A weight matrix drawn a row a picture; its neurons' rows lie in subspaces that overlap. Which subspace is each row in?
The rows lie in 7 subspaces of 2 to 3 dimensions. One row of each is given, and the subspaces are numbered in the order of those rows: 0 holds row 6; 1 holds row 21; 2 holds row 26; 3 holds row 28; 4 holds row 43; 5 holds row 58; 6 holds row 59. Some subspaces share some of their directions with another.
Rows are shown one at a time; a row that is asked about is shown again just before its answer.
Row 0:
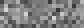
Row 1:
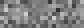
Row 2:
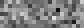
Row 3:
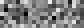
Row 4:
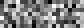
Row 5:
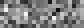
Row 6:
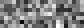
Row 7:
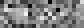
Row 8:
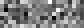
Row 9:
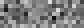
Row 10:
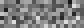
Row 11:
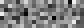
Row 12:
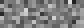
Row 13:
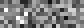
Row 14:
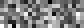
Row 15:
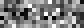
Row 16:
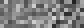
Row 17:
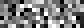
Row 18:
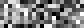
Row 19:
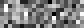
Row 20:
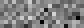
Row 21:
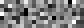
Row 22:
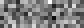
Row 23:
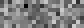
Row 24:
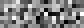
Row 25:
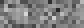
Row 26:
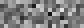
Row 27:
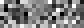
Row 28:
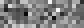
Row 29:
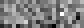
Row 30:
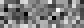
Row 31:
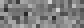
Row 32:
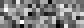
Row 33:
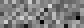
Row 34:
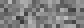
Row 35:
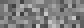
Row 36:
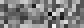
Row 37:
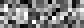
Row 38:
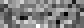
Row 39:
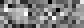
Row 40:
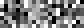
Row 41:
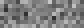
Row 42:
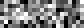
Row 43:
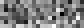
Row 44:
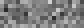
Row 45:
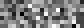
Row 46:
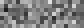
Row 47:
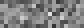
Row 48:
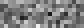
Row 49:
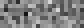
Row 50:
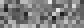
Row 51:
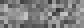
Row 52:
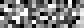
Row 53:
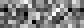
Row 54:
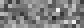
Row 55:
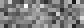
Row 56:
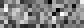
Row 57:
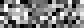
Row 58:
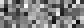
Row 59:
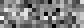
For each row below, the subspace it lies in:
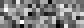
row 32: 0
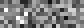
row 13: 6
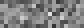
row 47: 2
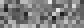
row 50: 1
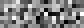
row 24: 3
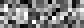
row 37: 4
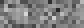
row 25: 3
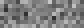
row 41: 3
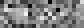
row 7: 3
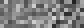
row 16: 2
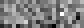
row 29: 4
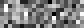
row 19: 3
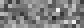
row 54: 6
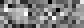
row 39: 3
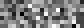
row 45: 6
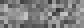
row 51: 2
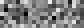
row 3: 1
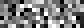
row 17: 6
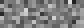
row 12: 1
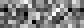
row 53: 4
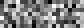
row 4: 4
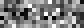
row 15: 6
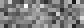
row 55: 5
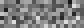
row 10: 3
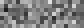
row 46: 0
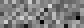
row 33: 0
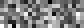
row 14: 4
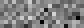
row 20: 0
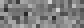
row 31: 2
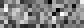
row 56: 1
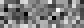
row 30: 0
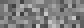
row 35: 6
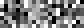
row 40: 5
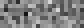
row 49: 2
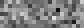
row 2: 6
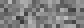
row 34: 6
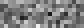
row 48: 2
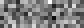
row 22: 4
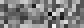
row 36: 2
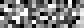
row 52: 1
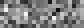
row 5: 4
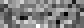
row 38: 2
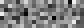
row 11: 1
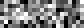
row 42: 0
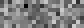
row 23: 5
